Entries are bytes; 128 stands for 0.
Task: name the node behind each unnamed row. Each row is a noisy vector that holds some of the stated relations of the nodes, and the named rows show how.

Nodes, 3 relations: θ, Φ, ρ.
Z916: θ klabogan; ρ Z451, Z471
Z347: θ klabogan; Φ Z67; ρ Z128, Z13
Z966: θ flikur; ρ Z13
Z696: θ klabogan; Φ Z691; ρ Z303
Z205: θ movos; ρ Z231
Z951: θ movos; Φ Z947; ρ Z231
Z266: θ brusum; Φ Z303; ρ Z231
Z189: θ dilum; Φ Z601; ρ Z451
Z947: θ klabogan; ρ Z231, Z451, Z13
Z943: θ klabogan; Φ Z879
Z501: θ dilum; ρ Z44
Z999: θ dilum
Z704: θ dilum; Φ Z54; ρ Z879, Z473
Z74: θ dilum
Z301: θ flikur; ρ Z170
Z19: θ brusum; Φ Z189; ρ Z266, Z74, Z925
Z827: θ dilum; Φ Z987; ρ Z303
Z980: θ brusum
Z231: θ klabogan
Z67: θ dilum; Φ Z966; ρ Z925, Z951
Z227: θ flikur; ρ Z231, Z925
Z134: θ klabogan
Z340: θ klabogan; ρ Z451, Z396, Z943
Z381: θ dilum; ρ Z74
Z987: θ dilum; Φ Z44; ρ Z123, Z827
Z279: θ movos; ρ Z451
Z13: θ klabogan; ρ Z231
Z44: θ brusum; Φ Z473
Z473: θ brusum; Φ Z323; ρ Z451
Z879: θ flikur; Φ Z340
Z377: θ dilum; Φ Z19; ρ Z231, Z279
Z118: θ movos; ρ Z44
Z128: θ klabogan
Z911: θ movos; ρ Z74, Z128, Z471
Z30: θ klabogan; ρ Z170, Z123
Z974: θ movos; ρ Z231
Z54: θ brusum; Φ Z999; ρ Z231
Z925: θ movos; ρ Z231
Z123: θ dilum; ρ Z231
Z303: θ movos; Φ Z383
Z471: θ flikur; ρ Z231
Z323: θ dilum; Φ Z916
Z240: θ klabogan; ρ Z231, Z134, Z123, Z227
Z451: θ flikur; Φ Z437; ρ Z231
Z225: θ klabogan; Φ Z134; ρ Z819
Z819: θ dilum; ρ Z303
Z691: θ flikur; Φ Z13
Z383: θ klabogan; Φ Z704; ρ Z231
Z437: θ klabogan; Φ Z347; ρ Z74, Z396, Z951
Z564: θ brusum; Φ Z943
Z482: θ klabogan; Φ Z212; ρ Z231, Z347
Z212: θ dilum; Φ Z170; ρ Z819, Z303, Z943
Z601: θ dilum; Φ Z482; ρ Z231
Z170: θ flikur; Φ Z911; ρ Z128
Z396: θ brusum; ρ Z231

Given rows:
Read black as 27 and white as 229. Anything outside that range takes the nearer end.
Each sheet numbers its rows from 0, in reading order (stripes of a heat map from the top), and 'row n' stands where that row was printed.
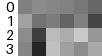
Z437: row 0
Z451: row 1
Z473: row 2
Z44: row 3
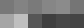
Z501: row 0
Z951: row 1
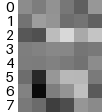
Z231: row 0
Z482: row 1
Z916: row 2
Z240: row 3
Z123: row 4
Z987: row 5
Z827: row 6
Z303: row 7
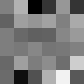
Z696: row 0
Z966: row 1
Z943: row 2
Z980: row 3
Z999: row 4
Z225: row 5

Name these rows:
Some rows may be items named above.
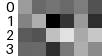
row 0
Z564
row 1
Z696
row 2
Z916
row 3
Z819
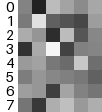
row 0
Z44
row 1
Z13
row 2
Z19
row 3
Z911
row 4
Z704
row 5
Z383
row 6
Z189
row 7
Z323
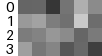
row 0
Z819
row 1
Z704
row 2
Z301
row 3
Z266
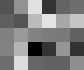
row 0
Z170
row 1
Z916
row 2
Z383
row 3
Z696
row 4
Z947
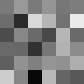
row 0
Z54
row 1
Z134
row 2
Z212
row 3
Z819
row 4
Z340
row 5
Z377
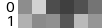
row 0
Z691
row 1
Z879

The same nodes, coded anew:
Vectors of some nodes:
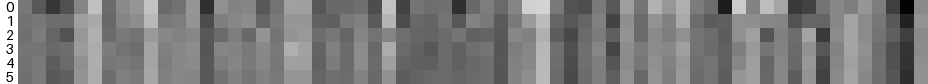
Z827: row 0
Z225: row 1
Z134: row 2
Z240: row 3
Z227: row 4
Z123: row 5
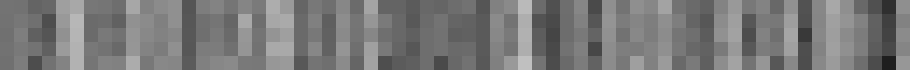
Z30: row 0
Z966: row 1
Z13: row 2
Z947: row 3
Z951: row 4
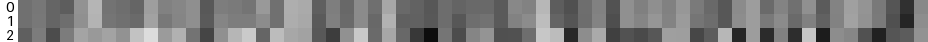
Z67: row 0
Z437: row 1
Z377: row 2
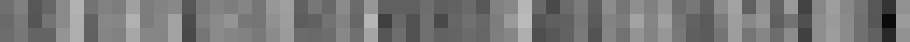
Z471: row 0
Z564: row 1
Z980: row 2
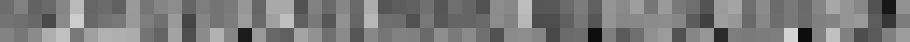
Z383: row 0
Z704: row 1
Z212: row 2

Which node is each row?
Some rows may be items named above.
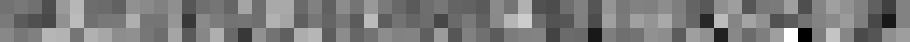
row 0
Z966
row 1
Z987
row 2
Z911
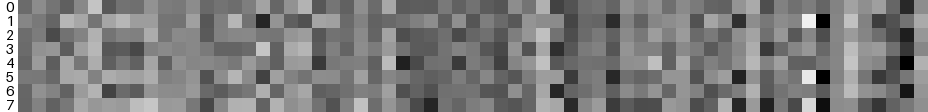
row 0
Z473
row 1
Z170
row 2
Z951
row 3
Z916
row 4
Z266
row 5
Z482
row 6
Z323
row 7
Z189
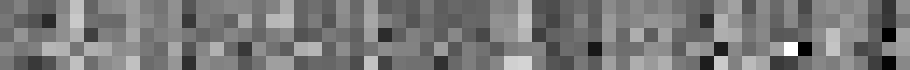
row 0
Z879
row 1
Z54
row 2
Z303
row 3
Z911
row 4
Z827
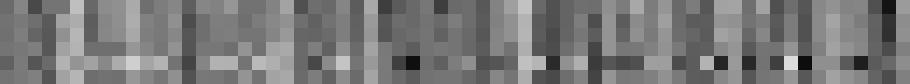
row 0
Z451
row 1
Z819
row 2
Z943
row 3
Z340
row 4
Z19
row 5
Z340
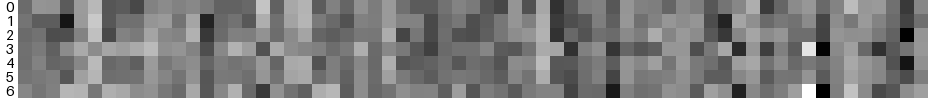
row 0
Z916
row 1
Z999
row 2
Z44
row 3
Z601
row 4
Z383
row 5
Z340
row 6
Z911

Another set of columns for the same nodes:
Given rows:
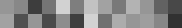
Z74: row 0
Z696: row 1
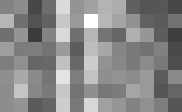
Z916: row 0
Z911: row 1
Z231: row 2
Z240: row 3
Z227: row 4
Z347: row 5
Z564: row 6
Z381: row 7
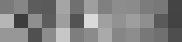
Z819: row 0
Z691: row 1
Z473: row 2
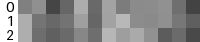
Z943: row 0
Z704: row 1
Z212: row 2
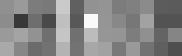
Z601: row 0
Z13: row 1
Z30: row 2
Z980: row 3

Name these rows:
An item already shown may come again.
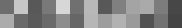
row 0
Z451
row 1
Z212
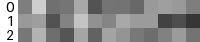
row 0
Z827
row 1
Z323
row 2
Z987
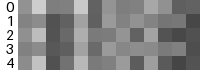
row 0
Z564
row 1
Z819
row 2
Z44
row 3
Z819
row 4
Z44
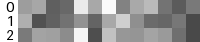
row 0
Z170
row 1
Z340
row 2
Z266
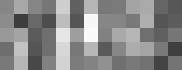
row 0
Z951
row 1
Z13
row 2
Z170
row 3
Z451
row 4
Z134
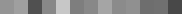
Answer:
Z473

